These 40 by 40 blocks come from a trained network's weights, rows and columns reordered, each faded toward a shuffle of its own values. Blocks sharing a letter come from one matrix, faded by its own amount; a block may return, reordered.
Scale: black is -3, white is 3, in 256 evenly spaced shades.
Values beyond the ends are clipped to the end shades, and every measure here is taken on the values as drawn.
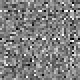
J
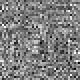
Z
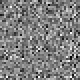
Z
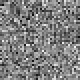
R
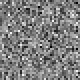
R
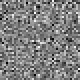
Z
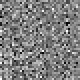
Z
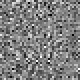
Z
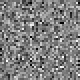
Z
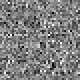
J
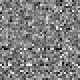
J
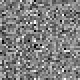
J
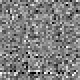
J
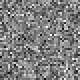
R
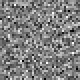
R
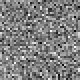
R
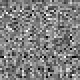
J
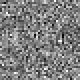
R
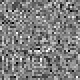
J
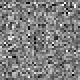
J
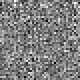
R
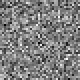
R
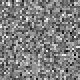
R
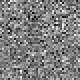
Z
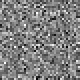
Z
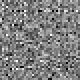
J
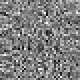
Z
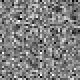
Z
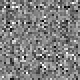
J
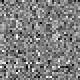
J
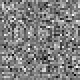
Z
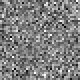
R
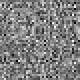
Z
